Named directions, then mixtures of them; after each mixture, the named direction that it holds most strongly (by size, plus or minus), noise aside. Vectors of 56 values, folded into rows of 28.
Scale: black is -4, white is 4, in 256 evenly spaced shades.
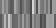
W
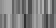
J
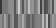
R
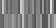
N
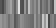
R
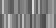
W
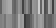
J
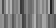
N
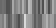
J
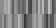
J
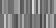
W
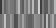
R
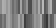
J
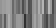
J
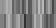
J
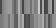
R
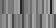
N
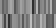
W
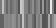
N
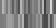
N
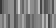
R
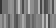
R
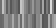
N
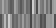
W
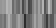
J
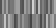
W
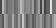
N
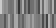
R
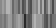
J
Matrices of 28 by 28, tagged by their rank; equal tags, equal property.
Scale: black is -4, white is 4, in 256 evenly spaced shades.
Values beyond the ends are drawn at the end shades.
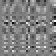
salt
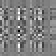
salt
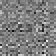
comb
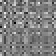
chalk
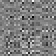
chalk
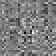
comb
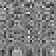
comb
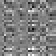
chalk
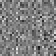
comb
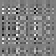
salt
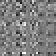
chalk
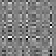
salt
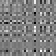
salt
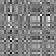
salt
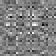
chalk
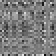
chalk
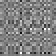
salt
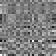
chalk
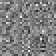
comb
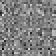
comb
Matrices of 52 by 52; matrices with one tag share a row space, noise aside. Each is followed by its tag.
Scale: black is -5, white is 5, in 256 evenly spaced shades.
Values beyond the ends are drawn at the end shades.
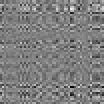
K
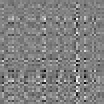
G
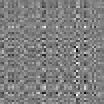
G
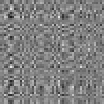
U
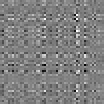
G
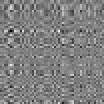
U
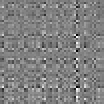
G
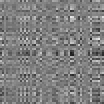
K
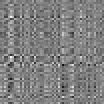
U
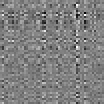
G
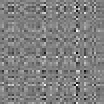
G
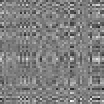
K
